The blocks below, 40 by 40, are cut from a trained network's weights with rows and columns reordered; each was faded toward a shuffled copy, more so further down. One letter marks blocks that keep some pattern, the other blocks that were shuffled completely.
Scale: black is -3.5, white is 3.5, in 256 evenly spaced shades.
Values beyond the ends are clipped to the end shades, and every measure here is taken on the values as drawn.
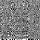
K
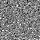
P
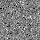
P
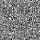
K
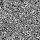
P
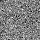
P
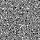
P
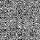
K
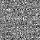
K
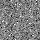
P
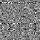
K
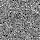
P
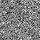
K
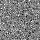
P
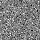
P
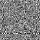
K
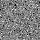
P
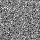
P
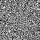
P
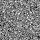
P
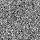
P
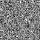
K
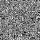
K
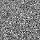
K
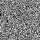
P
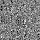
K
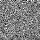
K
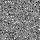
P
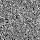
P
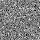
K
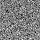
P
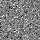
P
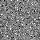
P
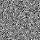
K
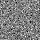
P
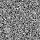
P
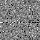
K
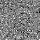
K
